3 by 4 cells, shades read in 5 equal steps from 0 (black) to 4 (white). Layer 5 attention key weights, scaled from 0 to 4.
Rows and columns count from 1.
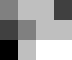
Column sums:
3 8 10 8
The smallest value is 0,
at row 3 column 1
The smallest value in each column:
0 2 3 1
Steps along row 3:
up up same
